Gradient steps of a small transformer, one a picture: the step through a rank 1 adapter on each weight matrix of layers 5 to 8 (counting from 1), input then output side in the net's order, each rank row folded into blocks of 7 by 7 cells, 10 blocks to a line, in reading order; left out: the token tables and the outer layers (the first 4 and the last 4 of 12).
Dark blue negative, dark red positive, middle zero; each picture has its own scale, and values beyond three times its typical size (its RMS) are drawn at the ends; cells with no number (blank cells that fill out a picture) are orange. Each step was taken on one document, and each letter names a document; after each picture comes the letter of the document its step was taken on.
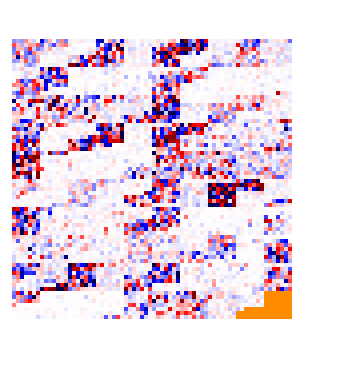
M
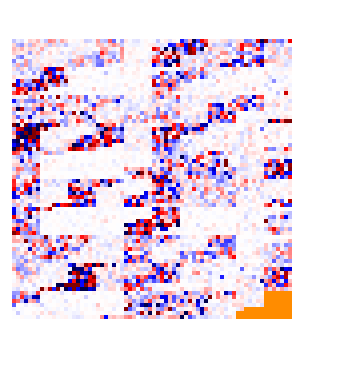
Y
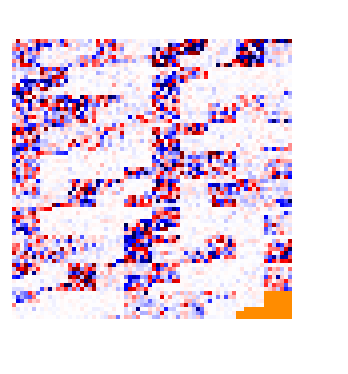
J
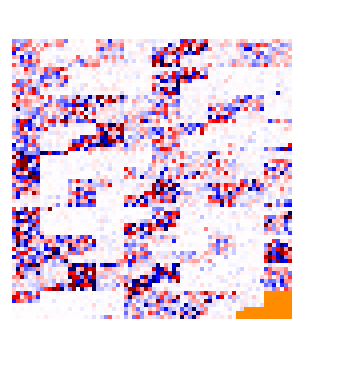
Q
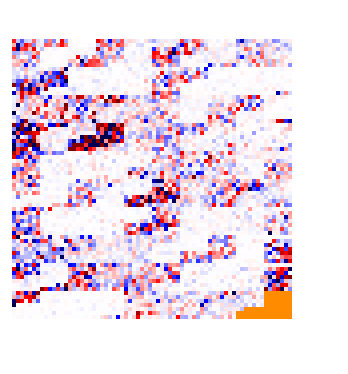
Q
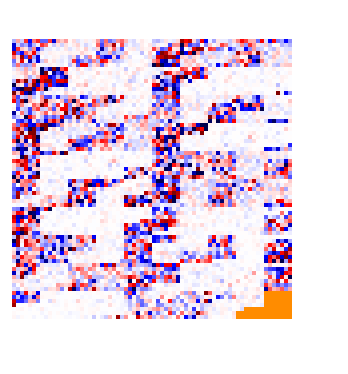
Q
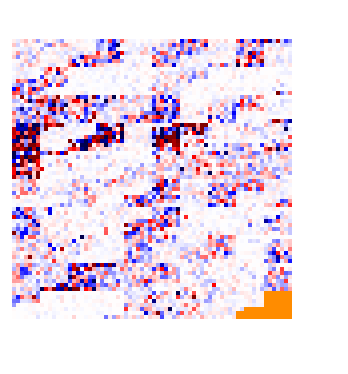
M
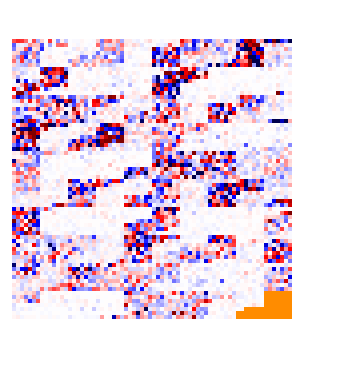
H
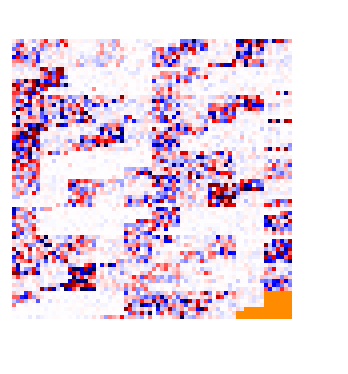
Y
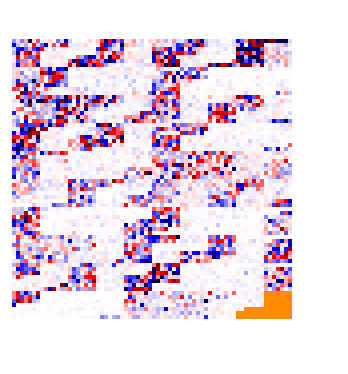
J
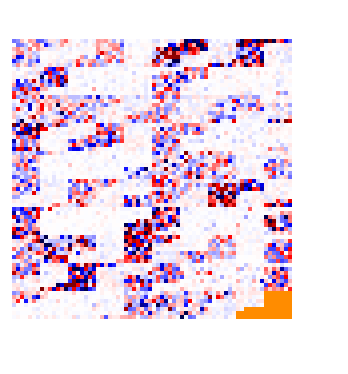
Y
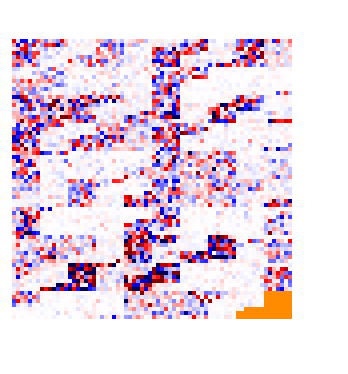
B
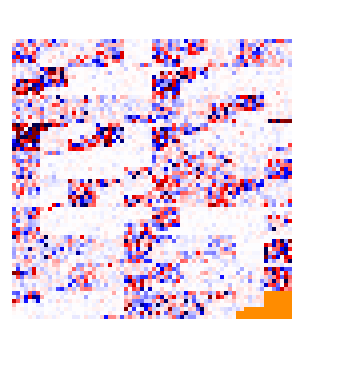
Y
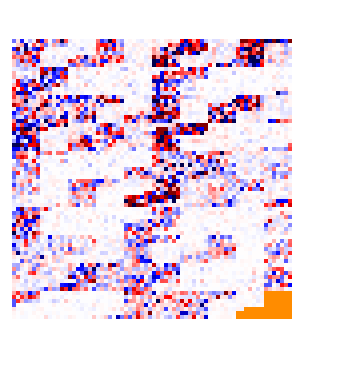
Q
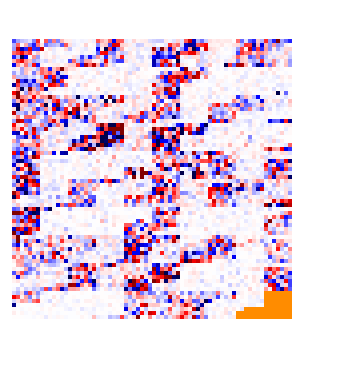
Q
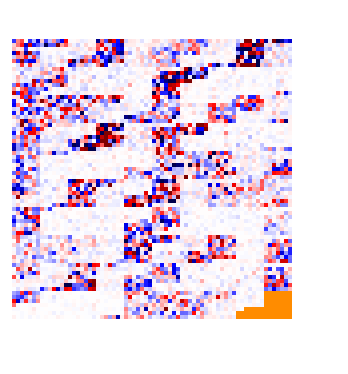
J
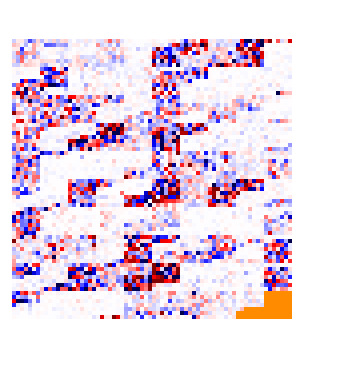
B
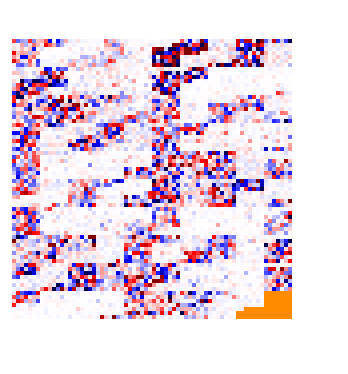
B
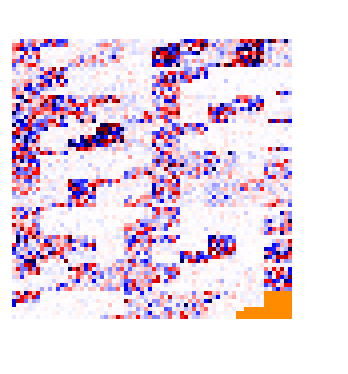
H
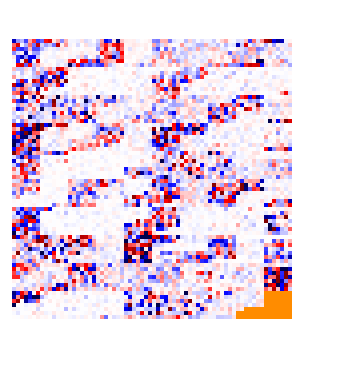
Y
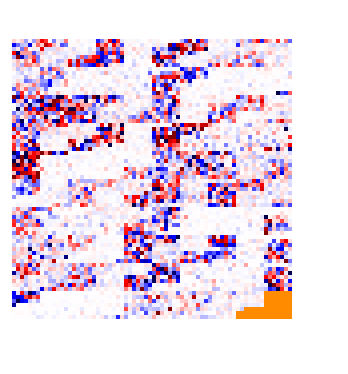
M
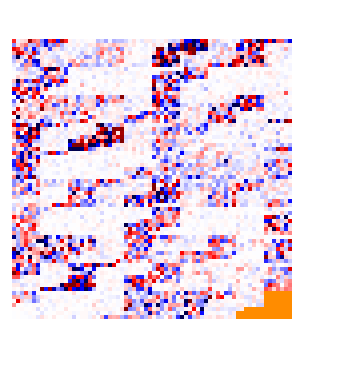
Y
